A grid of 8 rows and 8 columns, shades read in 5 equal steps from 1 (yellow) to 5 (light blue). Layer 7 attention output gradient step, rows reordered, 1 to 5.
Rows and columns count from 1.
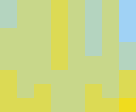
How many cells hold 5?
3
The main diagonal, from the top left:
4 3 3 2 3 3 3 1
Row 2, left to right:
4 3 3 2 3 4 3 5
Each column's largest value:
4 3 3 3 3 4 3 5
